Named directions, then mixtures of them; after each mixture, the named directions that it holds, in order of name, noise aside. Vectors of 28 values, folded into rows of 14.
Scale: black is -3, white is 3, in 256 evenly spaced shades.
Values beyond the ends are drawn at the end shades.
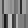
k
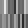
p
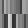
k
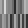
p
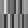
k, p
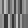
k, p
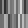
k, p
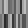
k, p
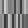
k, p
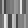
k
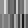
p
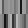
k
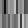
p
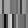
k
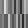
k, p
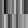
k, p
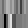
k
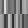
k, p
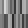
k, p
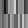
p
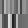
k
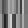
k, p
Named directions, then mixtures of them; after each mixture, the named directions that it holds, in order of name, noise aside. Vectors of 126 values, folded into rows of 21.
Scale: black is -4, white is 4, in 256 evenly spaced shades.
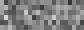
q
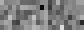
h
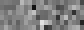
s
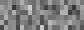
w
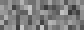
w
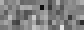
h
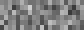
w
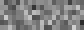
q, s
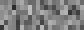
w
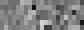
s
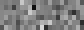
s, w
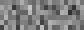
w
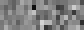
s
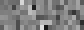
s, w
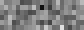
h, s
